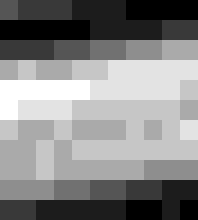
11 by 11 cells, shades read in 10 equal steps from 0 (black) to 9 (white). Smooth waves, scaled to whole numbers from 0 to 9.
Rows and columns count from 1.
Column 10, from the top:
0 2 6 8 8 7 7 7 5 1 1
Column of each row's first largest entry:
1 10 10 7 1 1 11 3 3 1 1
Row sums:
12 8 42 79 92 81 72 74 64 35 10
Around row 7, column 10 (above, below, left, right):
7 7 6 8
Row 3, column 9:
5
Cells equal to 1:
15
